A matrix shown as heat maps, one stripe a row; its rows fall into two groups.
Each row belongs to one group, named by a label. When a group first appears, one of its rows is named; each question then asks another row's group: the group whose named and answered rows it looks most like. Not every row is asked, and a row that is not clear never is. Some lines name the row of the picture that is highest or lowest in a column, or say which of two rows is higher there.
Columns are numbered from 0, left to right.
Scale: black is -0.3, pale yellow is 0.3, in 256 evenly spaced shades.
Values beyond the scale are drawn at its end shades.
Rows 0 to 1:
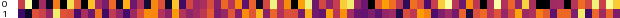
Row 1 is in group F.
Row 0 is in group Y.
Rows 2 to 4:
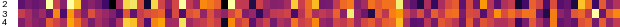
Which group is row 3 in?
Y
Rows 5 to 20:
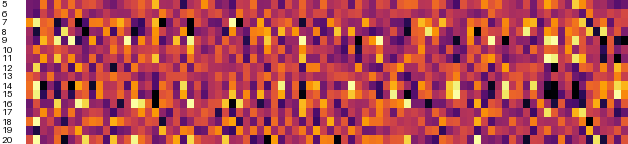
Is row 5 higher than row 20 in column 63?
Yes
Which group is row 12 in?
Y
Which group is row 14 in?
Y
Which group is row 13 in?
Y
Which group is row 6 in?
F
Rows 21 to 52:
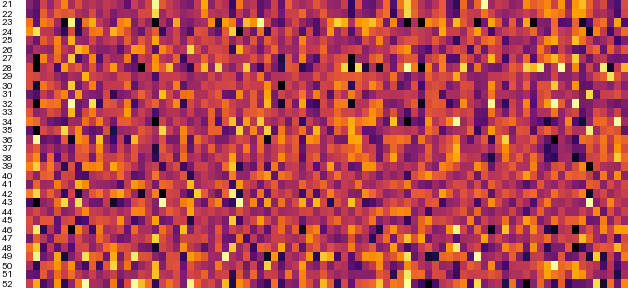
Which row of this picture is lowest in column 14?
36
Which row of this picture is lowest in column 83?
28
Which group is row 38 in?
Y
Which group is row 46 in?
Y
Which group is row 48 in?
Y
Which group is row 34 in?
Y
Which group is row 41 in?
F
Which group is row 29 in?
Y
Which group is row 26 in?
F
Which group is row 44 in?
F
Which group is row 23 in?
Y
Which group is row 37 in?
Y
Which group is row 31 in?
F
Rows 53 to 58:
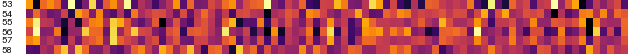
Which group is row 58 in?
F
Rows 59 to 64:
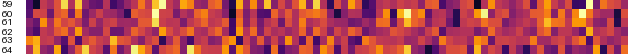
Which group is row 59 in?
F
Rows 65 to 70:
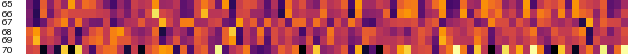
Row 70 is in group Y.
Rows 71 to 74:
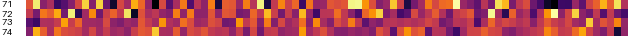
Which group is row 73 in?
F
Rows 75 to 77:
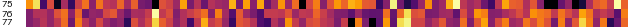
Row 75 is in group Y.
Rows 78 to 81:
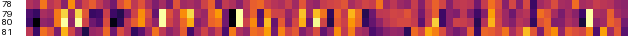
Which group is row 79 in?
F
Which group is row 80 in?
F
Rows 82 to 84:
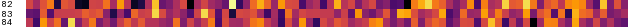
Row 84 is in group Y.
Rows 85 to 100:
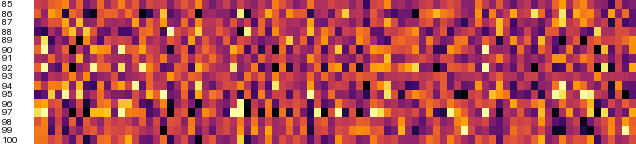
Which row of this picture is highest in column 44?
86
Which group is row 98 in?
Y
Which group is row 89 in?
Y
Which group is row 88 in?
F
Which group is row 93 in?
F
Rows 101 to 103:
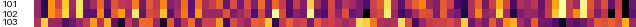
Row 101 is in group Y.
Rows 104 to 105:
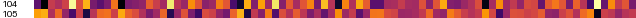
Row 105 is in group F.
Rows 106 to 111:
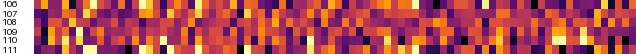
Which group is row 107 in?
F
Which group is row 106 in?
F
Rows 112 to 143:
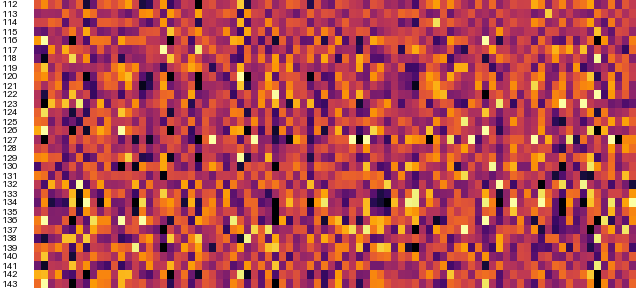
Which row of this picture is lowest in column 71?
136
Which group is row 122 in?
F
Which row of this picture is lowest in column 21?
134
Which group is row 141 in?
F
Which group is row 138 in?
F
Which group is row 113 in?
F
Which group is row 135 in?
Y
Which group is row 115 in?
F
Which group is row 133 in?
Y
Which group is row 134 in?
Y
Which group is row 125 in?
Y
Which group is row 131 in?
Y
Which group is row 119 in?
Y
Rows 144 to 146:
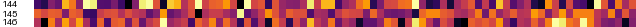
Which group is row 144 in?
F
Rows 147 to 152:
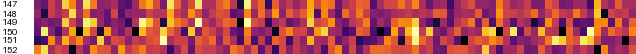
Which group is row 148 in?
F
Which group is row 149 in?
F
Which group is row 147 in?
F
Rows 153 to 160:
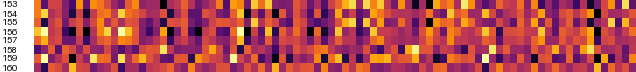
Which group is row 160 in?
F
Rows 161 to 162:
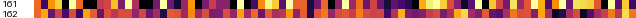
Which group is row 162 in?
Y
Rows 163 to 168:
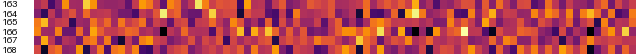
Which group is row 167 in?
Y
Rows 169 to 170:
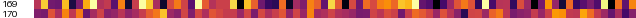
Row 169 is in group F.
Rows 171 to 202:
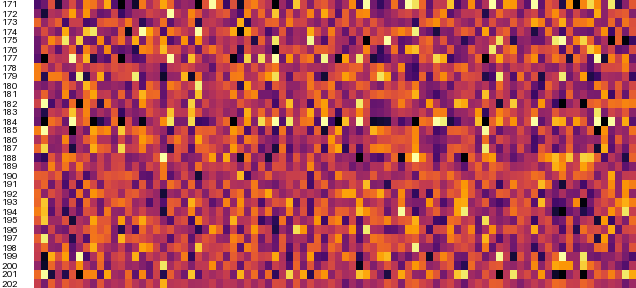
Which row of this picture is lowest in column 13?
174
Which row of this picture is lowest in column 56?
199
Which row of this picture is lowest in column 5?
185
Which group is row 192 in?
Y
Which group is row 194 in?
Y
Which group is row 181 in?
F
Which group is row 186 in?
F
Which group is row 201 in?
Y
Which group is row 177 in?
F
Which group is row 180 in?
F
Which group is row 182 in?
Y
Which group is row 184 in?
F
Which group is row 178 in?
Y
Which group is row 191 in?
Y
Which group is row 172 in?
F
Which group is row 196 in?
Y
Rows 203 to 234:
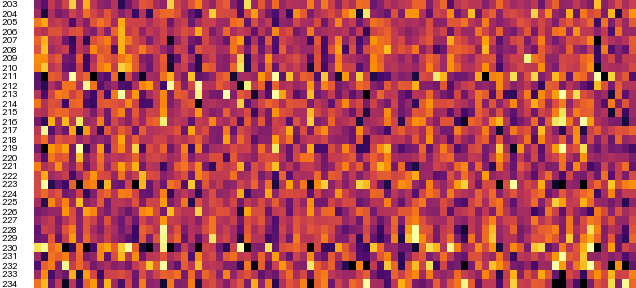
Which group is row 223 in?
Y
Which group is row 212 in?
F
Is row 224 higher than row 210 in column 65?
Yes
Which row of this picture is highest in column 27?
213
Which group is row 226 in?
F
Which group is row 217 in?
Y
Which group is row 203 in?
F
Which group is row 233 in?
Y
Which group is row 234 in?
Y
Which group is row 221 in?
Y
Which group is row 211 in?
F
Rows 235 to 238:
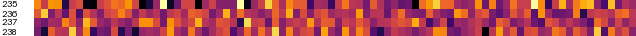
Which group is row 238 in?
F
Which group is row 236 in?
Y
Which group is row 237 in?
F
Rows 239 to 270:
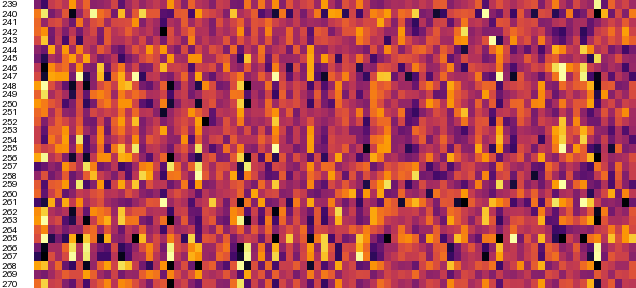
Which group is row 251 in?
Y
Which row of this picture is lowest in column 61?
261
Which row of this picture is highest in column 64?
240
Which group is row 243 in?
Y
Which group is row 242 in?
Y
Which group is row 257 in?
F
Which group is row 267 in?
F
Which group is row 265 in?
Y
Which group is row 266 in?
F
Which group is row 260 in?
Y
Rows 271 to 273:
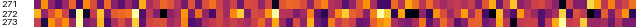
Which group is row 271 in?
Y
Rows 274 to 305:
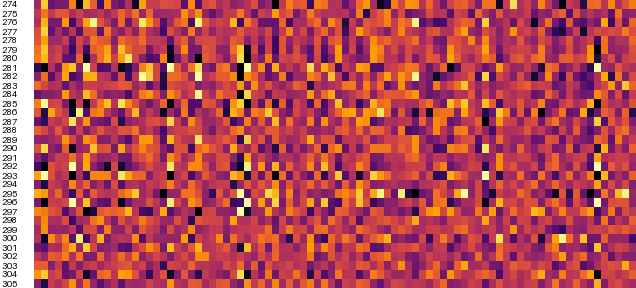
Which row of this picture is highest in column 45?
286
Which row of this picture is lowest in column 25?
295
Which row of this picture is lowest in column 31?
275
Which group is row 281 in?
F
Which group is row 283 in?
Y
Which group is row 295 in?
Y
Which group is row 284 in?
F
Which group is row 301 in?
F
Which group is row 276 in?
F
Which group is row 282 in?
F
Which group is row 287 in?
F
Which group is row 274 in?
Y
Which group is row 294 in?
F
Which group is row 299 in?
Y
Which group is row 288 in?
Y
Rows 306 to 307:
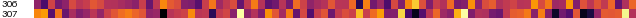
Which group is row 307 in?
Y
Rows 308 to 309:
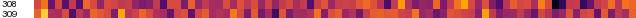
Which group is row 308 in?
Y
